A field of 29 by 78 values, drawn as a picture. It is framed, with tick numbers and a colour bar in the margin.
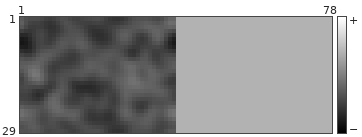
The table splits into one row of 2 panels. Panel 1,1: low, blotchy. Panel 1,2: high, flat.
